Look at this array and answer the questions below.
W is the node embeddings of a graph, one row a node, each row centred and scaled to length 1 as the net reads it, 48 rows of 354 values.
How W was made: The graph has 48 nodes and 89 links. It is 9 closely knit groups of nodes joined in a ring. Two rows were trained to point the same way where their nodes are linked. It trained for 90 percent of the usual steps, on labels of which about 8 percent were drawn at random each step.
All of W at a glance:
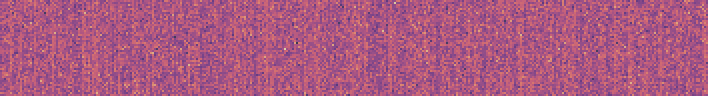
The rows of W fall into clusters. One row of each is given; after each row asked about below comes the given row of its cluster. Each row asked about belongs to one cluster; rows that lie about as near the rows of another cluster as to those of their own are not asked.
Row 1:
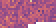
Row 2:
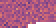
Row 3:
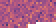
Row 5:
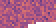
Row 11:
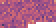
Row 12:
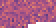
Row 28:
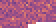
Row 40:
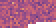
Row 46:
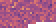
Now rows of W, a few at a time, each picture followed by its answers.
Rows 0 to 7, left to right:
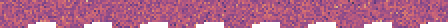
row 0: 2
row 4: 2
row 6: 1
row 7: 28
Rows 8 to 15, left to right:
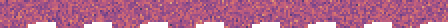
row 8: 11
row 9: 2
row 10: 46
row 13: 40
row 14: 5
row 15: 5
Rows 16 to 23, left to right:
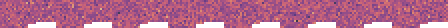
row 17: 40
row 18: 46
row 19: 28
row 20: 46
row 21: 12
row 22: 12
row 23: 3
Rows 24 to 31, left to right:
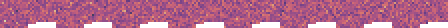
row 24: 5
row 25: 46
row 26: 5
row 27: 40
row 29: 12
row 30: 5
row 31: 2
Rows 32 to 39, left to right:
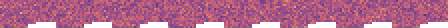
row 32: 5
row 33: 28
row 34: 46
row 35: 28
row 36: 1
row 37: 46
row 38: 1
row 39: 40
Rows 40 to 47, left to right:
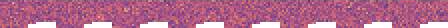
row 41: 2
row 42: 3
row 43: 12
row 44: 3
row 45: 40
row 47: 2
